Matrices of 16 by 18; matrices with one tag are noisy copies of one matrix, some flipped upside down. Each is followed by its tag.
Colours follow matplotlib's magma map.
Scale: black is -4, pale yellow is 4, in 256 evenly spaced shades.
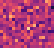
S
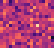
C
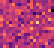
C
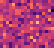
C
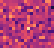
S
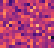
C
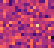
C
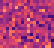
S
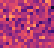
S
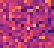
S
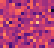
C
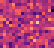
C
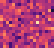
C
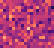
S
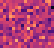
S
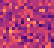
S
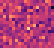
S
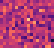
S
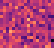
S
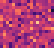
C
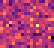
C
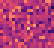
S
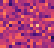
C
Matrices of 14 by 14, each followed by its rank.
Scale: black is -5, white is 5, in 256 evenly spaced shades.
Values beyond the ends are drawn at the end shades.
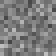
full rank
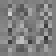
two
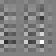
one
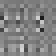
two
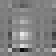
one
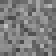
full rank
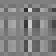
one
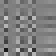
one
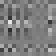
two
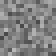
full rank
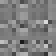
two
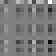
one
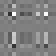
one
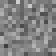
full rank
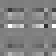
one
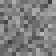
full rank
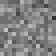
full rank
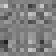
two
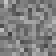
full rank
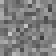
full rank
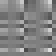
one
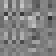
two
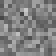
full rank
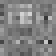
two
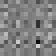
two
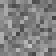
full rank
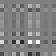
one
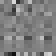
two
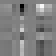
one
